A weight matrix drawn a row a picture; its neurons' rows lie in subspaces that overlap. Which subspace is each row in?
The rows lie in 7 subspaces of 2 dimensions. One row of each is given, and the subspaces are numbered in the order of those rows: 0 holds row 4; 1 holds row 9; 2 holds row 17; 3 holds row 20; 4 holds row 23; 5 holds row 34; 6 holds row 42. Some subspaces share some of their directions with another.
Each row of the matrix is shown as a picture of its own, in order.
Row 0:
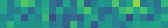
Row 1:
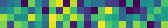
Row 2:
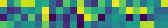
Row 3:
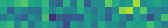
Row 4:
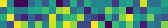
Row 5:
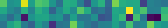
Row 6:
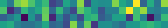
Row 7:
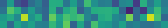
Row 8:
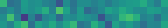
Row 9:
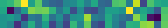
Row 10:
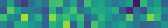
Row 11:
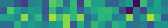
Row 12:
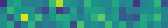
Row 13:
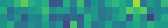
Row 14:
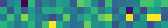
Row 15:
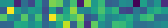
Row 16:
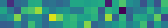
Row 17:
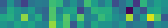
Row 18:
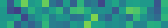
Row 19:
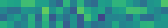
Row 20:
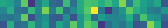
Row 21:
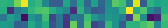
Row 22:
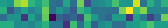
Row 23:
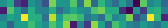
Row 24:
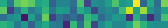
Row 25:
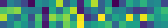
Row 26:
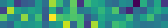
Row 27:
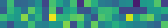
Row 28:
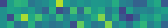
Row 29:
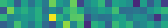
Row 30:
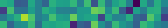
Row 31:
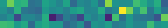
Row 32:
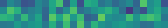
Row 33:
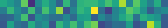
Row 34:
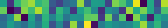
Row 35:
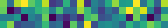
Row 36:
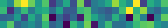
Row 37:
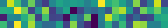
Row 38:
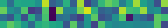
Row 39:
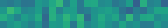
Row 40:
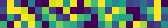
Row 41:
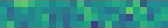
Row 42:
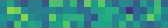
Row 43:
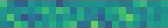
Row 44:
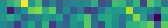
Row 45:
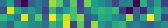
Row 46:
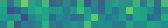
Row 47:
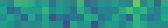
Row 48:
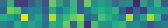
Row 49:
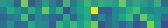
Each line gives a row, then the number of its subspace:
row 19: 4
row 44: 1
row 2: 4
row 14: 2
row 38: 1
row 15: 2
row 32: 4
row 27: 1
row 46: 6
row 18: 6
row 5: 2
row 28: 0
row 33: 3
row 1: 3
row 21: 1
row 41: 0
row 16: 5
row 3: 5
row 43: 0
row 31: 5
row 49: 3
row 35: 6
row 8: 0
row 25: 4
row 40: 6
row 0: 1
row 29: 2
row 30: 4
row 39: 4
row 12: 0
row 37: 6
